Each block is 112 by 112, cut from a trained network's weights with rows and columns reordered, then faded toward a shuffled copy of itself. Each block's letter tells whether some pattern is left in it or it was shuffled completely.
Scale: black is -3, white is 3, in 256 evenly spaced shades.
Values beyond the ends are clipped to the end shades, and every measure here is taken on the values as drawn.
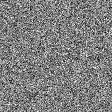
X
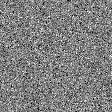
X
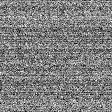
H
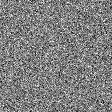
X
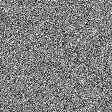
X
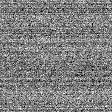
H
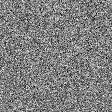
X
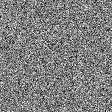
X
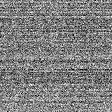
H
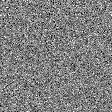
X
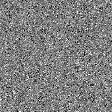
H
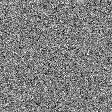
X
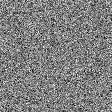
X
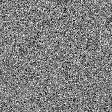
H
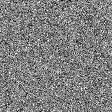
X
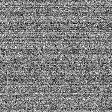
H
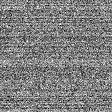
H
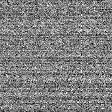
H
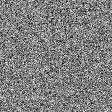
X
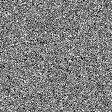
X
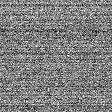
H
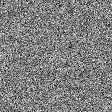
X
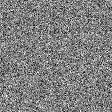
X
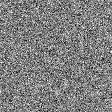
X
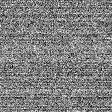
H
